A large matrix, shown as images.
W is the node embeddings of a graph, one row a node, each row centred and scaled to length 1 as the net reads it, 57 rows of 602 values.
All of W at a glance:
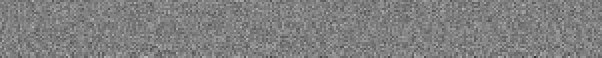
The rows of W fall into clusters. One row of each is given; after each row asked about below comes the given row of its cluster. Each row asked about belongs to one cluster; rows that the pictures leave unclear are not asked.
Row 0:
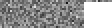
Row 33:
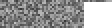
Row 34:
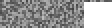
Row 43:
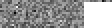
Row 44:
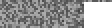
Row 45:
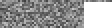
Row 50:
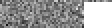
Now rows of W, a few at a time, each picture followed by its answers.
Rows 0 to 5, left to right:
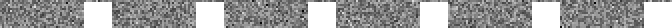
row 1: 34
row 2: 44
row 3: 45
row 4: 50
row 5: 44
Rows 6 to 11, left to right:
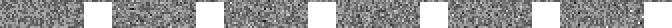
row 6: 44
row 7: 33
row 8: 0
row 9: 50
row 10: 44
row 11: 44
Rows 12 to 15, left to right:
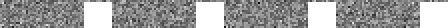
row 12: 43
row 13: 33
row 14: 44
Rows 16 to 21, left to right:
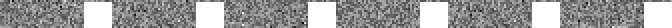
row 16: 0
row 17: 50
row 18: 44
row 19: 34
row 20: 50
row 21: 44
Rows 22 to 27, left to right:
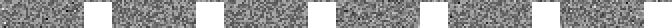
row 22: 43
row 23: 0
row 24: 43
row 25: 45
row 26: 43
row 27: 0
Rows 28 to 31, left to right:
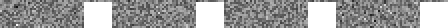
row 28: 43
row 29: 33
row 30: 34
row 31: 33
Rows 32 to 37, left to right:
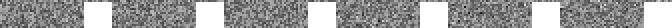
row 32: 50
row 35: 43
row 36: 45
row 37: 45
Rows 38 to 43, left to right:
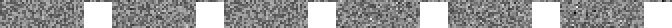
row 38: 34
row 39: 33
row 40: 34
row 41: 45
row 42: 0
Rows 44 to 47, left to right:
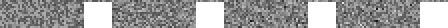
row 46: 0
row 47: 0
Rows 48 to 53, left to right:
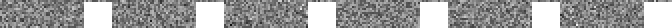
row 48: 44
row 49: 33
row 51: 45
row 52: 43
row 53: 43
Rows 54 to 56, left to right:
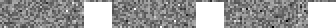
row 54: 43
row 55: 34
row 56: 34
